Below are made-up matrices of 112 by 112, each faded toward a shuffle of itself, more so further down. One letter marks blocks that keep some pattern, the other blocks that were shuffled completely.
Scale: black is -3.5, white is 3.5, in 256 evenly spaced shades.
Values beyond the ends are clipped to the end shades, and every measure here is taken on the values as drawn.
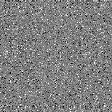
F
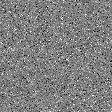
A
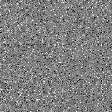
F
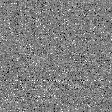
F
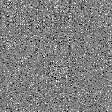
F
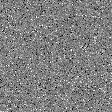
A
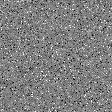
A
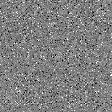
F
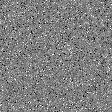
A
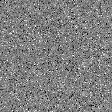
F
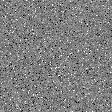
A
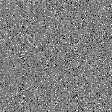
F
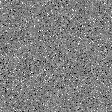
A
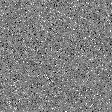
A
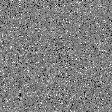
F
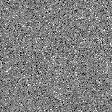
F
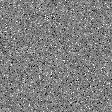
A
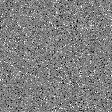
F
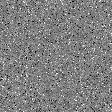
A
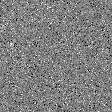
A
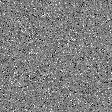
A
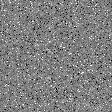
A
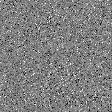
F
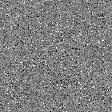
F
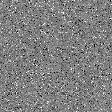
F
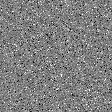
A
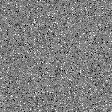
F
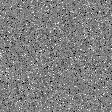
A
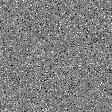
A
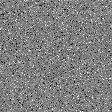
A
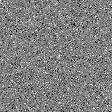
F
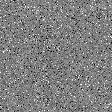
F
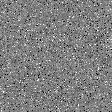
F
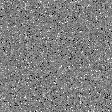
F
